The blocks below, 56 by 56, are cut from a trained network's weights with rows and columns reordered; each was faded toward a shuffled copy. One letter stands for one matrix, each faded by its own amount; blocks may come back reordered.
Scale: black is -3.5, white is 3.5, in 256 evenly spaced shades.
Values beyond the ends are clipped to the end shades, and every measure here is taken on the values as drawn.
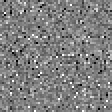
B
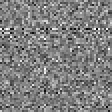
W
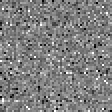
B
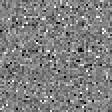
B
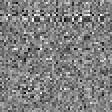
W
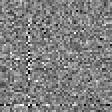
W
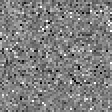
B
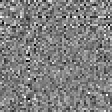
W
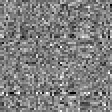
W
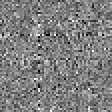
W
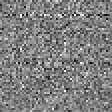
W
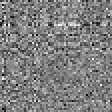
W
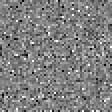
B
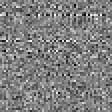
W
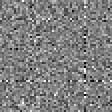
W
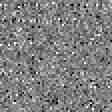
B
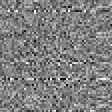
W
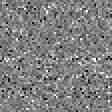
B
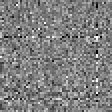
W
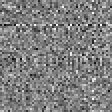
W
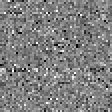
B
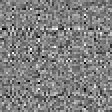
W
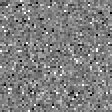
B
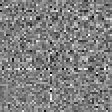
W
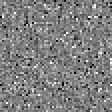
B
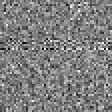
W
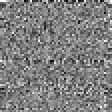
W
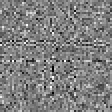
W
